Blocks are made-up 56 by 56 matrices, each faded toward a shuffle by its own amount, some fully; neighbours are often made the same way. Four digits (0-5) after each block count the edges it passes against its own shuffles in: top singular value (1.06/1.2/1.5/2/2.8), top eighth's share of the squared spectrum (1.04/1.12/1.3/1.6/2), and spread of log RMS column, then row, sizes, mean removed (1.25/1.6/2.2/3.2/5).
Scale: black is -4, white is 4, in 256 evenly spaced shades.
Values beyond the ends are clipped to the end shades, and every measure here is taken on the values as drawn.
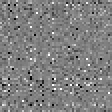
4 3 2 2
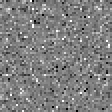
3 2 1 1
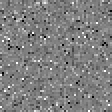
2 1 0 0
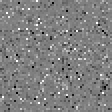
2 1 0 0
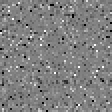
2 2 0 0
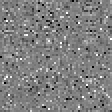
3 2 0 0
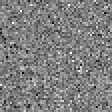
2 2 0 0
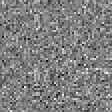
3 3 1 1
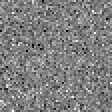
0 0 0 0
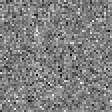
1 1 0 0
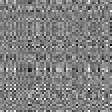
4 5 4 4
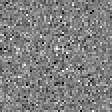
3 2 1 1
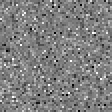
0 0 0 0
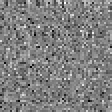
3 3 1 1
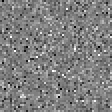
1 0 0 0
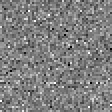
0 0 0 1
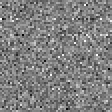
0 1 0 1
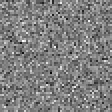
0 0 0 0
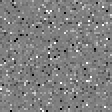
2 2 0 0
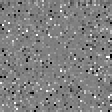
1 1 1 0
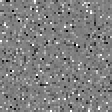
0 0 0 0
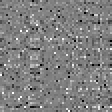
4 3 1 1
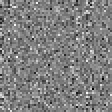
3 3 2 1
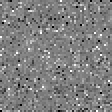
2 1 0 0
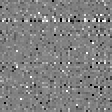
4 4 1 2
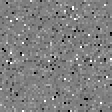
2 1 0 0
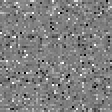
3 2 0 1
